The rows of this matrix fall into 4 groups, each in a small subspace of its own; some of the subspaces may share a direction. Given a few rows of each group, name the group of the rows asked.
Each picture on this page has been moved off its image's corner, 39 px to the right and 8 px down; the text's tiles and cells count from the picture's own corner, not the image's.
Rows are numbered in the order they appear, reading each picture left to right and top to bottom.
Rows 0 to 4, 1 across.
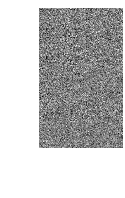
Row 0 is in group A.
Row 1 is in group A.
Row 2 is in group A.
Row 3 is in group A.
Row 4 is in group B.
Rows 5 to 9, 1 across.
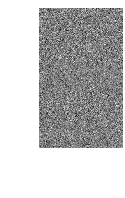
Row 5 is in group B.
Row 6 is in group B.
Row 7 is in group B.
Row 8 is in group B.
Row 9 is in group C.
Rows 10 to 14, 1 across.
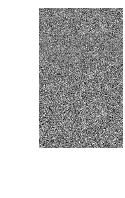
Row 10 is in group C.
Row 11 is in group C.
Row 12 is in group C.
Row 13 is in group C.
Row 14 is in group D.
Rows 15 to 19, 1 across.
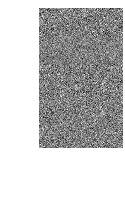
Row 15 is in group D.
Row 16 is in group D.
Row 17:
C
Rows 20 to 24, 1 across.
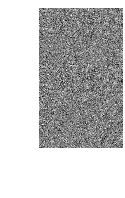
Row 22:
B
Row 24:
C
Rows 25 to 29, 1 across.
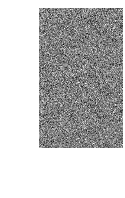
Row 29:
D
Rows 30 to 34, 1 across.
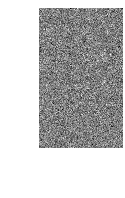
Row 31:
C
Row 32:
C
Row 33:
D
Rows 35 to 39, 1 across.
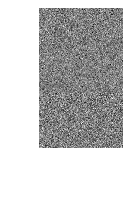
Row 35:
A
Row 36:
D
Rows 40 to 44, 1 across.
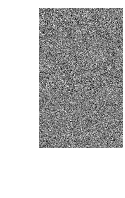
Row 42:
B
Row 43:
D
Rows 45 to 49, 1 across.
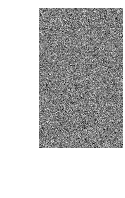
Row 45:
B
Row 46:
C
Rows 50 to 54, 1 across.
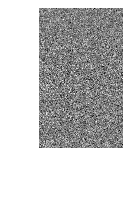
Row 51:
B
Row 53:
A
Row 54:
C
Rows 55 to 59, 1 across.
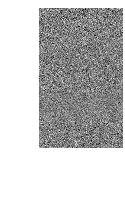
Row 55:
D
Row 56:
D
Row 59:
C
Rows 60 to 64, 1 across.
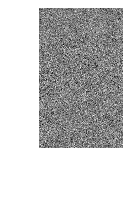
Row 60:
C
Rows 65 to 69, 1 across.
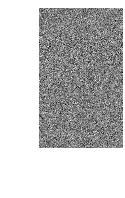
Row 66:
A
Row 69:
C
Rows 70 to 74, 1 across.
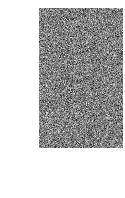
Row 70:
D
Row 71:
B
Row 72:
A
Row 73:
A
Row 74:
B
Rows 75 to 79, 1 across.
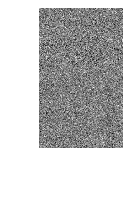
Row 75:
D
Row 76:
C
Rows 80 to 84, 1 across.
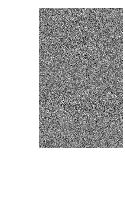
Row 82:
B
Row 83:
D
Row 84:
C
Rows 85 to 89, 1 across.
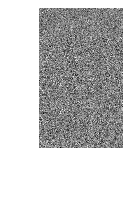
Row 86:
B
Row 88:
B
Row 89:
B
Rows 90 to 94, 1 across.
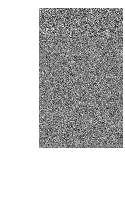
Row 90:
B
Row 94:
A
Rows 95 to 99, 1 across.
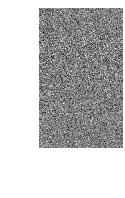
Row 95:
B
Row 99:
B
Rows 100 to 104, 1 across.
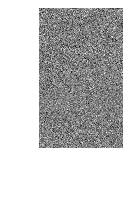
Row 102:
B
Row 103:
B
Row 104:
D
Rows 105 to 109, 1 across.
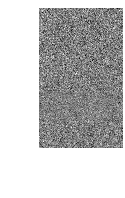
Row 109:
B
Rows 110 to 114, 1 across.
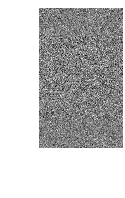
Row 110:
C
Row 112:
C
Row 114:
C
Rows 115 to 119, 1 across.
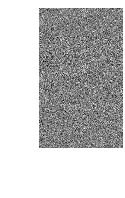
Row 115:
D
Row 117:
D
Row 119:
A
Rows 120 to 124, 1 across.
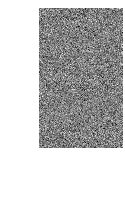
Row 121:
B
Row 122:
C
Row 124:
D
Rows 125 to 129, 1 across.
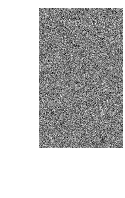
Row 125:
D
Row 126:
A
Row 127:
C
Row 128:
C
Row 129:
C
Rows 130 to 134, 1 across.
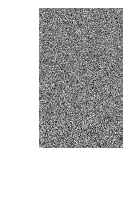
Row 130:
B
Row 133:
B
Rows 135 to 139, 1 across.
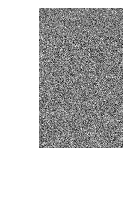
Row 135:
D
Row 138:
D
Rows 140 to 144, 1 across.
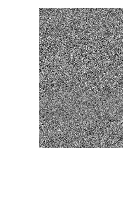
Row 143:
D
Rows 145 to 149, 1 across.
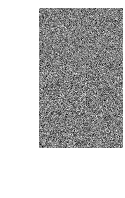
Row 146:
D
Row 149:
B
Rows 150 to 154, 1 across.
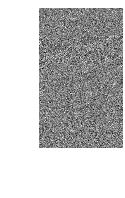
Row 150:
D
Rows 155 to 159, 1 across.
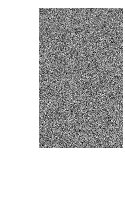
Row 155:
C
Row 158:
A
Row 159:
D
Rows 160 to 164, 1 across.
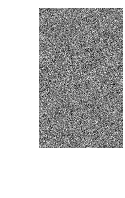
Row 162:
B
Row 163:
A
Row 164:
C
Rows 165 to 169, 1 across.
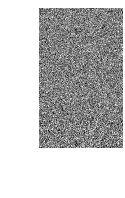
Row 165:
C
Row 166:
B
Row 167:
D
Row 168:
B
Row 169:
C
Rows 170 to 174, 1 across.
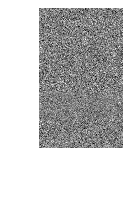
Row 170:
D
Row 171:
C
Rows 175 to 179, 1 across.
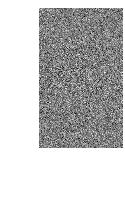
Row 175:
A
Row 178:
A
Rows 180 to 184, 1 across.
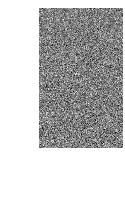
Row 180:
B
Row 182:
A
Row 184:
D
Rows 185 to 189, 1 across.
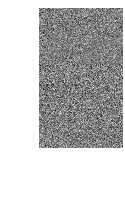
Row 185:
B
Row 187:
B
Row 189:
D
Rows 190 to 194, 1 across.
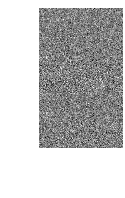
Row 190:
B
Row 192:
C
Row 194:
D
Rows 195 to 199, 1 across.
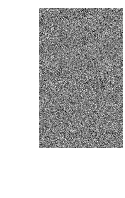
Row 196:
D
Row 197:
C
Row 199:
D
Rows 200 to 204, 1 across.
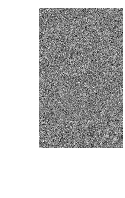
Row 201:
A
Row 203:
C
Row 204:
B
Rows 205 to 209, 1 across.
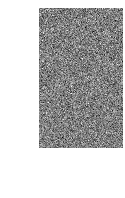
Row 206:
D
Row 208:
B
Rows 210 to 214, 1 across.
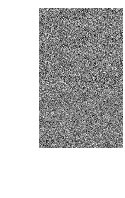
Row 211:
D
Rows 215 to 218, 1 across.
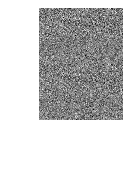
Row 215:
D
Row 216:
B
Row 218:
C
